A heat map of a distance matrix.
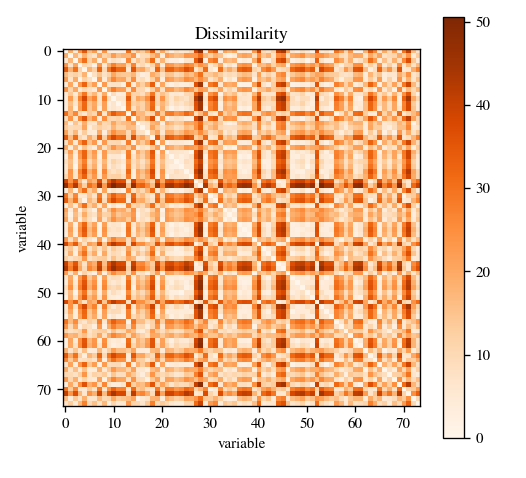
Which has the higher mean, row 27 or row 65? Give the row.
27
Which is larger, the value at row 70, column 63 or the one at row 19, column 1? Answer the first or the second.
the second
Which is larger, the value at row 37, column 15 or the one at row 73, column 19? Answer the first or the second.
the first
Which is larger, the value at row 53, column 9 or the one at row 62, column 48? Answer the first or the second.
the second
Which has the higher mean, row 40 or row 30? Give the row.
40
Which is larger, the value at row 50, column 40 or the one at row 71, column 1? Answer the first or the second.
the first
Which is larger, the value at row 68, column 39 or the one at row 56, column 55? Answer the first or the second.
the second
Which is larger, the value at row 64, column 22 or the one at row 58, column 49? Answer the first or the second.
the first
